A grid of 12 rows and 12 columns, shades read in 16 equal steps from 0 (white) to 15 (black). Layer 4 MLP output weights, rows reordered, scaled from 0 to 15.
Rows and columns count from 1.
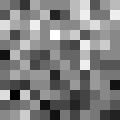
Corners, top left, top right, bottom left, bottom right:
7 4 7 13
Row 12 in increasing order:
3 6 7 7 8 8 9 10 11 12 13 14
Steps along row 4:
up down down up down up down up down down up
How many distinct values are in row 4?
8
